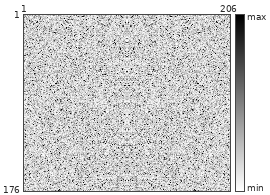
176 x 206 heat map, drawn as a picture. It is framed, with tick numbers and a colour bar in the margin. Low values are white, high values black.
On average the colour sits 20% of the way up the scale. The texture is fine-grained noise. There is no seam. The left and right halves mirror each other. Most values sit low, with a long tail of high ones. There is no overall slope.
